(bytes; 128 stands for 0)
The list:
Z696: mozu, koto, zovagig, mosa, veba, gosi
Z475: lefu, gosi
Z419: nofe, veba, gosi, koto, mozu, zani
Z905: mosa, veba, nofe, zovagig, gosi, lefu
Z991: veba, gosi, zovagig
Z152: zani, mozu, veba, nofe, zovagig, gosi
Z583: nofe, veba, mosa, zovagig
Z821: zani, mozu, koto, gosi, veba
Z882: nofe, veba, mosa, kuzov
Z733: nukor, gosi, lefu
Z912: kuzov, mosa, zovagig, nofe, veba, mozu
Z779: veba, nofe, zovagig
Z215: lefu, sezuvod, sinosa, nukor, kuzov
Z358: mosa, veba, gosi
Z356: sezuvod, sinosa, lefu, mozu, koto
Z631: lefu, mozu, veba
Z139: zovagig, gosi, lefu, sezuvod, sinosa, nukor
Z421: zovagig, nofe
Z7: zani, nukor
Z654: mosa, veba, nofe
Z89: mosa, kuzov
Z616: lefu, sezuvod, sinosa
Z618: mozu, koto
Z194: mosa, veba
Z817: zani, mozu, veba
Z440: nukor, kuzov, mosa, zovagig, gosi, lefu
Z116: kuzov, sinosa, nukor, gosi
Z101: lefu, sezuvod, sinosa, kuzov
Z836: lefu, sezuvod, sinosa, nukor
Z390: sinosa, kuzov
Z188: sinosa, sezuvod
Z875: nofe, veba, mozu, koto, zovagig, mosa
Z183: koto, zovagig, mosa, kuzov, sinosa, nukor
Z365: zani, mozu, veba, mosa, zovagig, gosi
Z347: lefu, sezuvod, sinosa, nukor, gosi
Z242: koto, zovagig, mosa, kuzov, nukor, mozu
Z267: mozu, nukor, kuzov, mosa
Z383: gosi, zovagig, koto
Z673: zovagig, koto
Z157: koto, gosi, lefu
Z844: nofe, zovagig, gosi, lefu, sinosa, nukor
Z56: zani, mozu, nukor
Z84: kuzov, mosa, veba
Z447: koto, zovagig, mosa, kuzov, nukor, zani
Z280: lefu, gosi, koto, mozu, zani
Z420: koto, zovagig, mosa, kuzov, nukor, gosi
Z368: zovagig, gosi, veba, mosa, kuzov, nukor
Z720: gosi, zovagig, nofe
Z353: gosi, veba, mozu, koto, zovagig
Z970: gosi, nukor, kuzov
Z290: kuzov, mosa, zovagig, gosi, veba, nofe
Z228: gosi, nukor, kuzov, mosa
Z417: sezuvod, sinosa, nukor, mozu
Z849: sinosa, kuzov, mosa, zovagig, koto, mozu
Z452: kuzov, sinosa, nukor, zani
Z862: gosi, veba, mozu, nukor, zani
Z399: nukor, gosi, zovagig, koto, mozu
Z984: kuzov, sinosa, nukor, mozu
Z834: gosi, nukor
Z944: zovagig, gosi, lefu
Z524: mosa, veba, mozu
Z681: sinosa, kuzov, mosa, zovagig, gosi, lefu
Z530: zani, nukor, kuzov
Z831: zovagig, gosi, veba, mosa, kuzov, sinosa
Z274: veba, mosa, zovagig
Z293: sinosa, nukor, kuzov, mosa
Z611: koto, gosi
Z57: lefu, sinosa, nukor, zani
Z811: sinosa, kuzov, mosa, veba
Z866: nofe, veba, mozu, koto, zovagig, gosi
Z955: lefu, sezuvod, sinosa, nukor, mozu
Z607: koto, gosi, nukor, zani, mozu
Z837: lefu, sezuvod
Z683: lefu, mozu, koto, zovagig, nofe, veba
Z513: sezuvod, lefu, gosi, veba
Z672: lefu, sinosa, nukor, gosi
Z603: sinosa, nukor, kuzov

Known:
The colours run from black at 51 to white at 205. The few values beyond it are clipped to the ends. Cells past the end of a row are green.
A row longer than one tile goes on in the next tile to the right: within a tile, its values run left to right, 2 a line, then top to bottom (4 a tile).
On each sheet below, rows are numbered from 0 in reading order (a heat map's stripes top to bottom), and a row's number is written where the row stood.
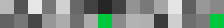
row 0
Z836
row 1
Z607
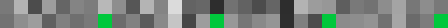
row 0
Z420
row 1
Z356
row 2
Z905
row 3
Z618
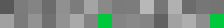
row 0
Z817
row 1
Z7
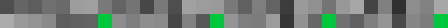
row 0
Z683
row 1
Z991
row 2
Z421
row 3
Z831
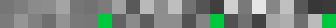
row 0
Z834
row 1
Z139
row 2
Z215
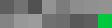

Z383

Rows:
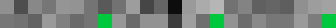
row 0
Z513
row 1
Z912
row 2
Z524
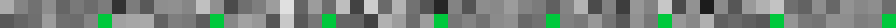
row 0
Z681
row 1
Z419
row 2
Z280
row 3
Z616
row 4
Z475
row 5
Z368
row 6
Z696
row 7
Z631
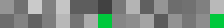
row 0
Z417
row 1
Z242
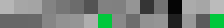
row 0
Z293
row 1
Z290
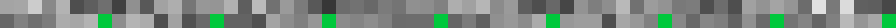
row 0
Z452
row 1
Z399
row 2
Z188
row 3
Z673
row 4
Z603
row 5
Z862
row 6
Z358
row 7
Z57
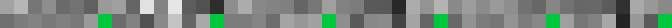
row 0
Z183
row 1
Z955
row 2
Z267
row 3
Z274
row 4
Z970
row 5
Z779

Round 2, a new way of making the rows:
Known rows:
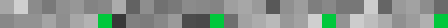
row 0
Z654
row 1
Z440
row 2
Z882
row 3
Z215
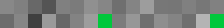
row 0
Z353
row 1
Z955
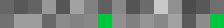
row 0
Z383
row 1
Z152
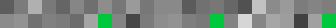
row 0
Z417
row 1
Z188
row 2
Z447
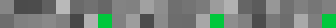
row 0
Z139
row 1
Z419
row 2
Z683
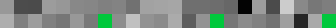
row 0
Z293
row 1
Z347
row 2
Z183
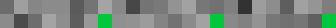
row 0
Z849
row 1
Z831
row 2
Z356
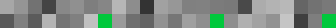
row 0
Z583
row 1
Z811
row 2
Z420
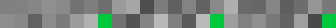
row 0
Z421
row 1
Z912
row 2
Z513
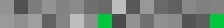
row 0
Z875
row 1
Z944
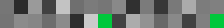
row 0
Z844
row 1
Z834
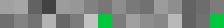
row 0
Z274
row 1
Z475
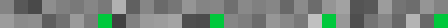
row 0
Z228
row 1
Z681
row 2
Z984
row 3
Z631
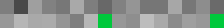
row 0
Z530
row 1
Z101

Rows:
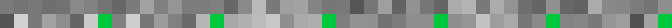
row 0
Z862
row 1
Z57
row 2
Z603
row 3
Z673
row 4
Z358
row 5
Z242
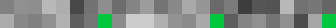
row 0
Z611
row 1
Z970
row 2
Z836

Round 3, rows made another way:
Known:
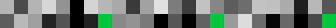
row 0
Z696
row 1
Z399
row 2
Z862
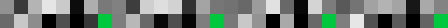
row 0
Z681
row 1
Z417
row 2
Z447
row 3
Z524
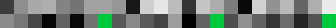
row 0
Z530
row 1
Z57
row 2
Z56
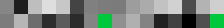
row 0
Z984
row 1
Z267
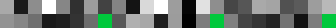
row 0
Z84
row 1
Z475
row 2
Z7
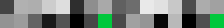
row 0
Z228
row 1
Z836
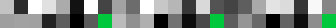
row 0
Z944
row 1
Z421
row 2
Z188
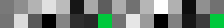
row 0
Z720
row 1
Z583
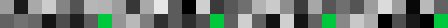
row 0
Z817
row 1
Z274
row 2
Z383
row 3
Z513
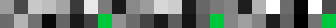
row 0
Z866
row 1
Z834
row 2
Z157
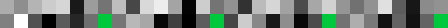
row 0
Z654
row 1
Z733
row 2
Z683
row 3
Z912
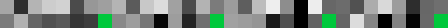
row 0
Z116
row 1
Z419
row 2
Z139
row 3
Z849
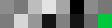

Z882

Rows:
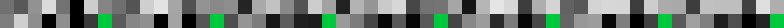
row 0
Z420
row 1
Z955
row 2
Z152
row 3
Z970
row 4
Z631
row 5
Z347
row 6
Z365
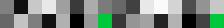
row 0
Z280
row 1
Z616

